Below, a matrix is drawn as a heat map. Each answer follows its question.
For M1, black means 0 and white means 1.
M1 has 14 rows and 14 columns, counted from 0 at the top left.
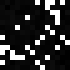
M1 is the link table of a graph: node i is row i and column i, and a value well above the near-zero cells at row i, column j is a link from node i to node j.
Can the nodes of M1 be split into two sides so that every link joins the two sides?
no
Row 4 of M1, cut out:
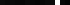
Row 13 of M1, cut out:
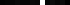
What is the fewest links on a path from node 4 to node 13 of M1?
6
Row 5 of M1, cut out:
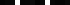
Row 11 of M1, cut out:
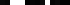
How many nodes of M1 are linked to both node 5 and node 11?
2
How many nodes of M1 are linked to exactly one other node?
4
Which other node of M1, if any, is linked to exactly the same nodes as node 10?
none
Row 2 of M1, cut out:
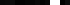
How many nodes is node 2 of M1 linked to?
2
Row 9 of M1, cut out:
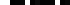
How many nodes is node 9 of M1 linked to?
4
